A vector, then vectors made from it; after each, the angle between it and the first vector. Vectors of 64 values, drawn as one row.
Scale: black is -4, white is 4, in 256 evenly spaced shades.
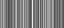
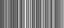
orthogonal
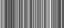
partly aligned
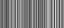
partly aligned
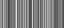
nearly parallel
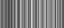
partly aligned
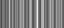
orthogonal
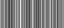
partly aligned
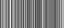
orthogonal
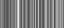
orthogonal
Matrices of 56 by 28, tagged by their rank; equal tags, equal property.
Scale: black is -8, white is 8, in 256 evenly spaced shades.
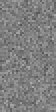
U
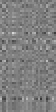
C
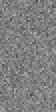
U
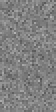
U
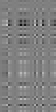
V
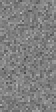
U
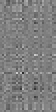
C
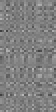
C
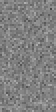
U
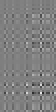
V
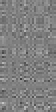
C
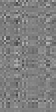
C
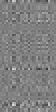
C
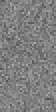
U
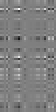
V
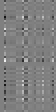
V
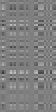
V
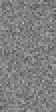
U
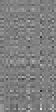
C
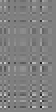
V
